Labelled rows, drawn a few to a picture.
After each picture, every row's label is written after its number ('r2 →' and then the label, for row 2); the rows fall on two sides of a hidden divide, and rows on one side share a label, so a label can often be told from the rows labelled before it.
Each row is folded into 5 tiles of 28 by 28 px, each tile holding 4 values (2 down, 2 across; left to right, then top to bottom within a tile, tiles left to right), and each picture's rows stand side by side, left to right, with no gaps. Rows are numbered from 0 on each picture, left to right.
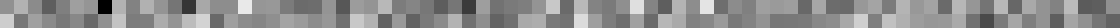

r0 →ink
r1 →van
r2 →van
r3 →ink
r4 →ink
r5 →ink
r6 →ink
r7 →ink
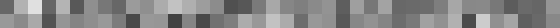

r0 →ink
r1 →ink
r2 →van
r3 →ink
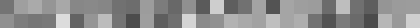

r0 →ink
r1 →van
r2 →ink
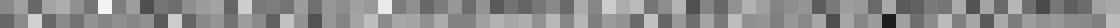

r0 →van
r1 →van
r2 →van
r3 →ink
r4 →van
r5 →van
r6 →ink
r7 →ink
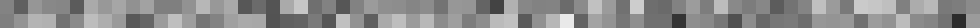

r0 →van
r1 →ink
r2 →ink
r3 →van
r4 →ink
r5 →ink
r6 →ink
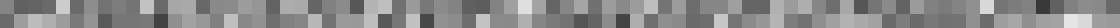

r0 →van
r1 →van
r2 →van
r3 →van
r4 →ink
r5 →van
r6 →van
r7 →van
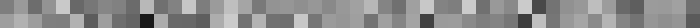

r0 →ink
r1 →van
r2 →ink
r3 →van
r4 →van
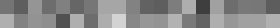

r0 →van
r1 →van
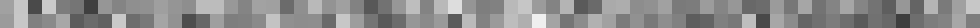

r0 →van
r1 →ink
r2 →ink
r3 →van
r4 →van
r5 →van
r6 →ink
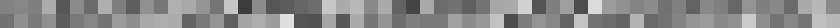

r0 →van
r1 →ink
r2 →van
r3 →van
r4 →ink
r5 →van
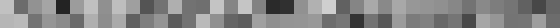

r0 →van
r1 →van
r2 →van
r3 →ink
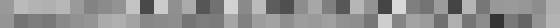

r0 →ink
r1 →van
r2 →ink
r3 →van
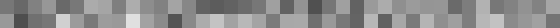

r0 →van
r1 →ink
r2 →van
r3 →ink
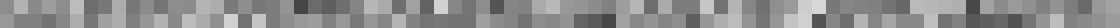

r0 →ink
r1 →van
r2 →van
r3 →ink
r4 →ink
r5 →van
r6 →van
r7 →ink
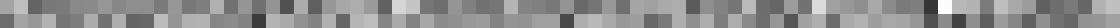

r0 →van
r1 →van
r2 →ink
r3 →van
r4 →van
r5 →ink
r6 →van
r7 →ink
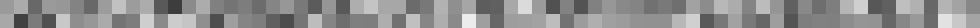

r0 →ink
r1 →van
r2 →van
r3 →van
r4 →van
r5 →ink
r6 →ink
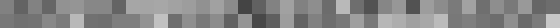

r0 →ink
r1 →ink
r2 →ink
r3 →van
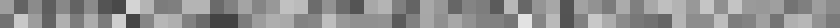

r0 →ink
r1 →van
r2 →van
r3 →ink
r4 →van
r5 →ink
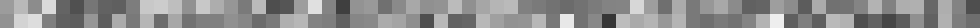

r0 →van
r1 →ink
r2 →ink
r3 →ink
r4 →ink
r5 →ink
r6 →ink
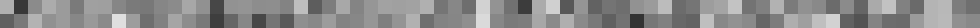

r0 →van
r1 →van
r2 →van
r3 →ink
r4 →van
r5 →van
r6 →van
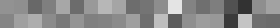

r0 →van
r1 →ink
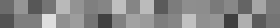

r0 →van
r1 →ink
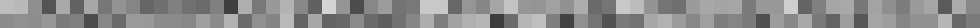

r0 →ink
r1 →van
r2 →van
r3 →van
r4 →ink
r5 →ink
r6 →ink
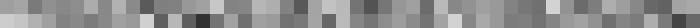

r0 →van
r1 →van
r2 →ink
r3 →ink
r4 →ink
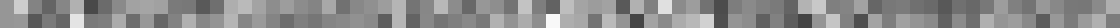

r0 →ink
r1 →van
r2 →van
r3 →van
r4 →van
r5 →van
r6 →ink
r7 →ink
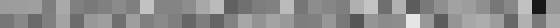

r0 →ink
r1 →ink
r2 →van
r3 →van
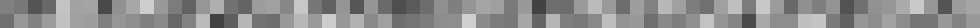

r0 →ink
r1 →ink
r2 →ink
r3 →van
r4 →van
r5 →ink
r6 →ink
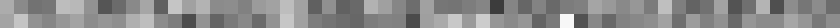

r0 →ink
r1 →ink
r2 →van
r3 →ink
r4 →van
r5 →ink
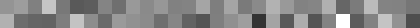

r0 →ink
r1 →ink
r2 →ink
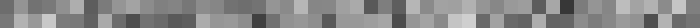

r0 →ink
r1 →ink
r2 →ink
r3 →van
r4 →ink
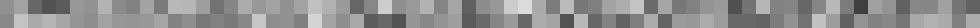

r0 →van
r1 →van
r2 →van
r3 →van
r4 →van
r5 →ink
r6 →van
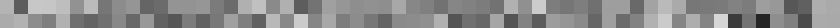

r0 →ink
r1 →van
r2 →van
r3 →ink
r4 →van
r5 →ink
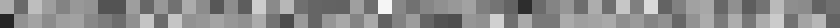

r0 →ink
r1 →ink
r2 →van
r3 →ink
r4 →ink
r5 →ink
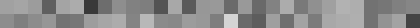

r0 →ink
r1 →van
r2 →ink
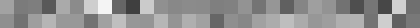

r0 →van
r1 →van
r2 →ink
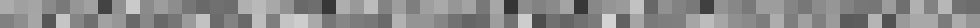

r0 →ink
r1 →van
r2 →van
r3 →ink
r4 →van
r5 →ink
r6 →van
